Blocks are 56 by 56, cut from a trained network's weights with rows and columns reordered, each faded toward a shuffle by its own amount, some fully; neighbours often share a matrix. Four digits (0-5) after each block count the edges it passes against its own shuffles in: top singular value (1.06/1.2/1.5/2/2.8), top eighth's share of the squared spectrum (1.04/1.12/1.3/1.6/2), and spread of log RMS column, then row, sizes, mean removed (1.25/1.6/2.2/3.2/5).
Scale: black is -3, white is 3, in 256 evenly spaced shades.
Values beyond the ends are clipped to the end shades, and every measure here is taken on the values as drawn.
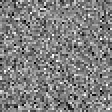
1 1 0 0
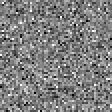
0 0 0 0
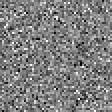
0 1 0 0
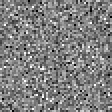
0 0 0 0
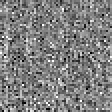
2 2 0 1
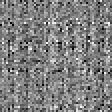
3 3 1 3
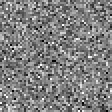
0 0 0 0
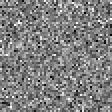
0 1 0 0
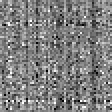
3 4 1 3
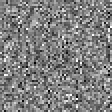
3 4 2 1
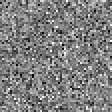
1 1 0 0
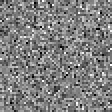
0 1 0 0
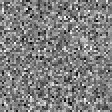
3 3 2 1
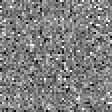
1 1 1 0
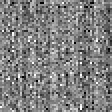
3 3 1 2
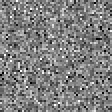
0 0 0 0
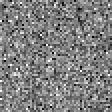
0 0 0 0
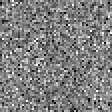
0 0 0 0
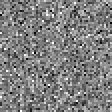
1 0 0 0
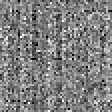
3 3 0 2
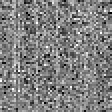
2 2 1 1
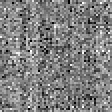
3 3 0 2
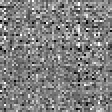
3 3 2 1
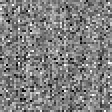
2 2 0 2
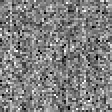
2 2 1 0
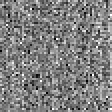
2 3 1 2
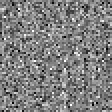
1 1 0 0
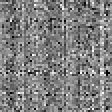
3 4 2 3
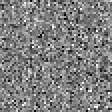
1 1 0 0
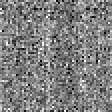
2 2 0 2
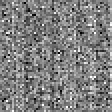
3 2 1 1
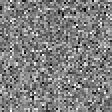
2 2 1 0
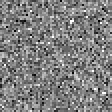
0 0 0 0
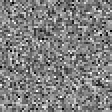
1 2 0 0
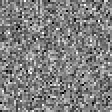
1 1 0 0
